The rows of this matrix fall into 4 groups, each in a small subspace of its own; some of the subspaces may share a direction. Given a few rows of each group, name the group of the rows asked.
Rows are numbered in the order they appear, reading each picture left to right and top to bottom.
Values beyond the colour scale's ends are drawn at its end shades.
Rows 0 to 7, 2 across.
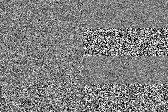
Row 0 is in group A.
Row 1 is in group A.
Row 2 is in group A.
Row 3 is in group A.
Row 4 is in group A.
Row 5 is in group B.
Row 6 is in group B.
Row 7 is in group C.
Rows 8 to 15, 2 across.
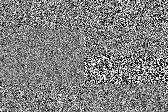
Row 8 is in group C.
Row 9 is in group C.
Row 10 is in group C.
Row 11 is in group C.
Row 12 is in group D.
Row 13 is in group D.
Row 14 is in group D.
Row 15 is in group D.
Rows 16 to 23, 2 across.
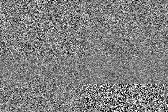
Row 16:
B
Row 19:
B
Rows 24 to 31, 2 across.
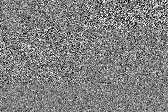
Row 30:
D
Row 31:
C
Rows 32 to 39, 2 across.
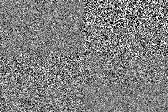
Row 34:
C
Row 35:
D
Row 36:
C
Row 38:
B
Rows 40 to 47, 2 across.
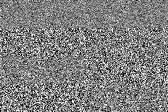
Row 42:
C
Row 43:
C
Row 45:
D
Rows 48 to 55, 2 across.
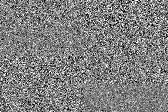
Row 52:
C
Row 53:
D
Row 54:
B
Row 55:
A
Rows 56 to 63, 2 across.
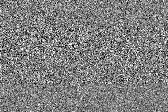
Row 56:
C
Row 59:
A
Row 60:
C
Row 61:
C
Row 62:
A
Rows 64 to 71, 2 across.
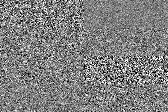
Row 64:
A
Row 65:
C
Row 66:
B
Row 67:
D
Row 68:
B
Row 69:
C
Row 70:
A
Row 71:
A
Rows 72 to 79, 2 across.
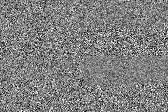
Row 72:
A
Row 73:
D
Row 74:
B
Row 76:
D
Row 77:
B
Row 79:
C
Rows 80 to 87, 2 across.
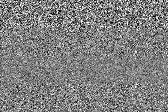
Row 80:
D
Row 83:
C
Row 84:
B
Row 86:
C
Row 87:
B
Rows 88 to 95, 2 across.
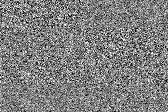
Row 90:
A
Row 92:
B
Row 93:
D
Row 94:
B
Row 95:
A
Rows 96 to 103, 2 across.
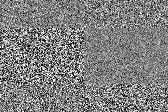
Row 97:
D
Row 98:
B
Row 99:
D
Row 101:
A
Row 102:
C
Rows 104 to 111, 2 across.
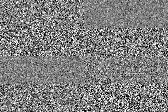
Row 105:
C
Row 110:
A
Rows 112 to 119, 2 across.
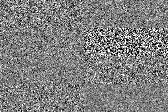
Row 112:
C
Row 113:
A
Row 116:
C
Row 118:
C
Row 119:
B
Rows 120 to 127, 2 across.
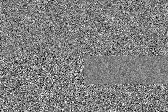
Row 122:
C
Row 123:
A
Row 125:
D
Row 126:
C
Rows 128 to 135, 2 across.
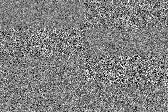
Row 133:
B
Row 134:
A
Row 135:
C
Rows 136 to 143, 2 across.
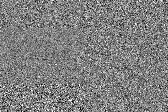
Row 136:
B
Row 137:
C
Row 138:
D
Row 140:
A
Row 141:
C
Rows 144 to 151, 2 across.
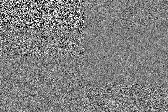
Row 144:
B
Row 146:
A
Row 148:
D
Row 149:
C
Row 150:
C
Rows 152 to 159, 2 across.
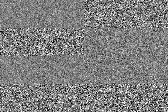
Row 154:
D
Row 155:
D
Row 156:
D
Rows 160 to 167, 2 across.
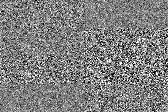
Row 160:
A
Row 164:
B
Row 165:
B
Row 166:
D
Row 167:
C
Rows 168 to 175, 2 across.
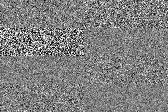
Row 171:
C
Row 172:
C
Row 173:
C
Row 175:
B
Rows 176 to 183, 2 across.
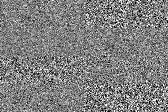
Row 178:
C
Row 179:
B
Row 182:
A
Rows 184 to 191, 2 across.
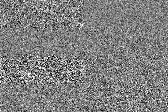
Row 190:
B
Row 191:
C
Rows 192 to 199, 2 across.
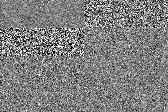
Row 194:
D
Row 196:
D
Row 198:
A
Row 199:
D
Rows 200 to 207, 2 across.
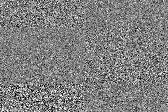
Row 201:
D
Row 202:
A
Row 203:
B
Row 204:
B
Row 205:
C
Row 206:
C
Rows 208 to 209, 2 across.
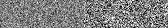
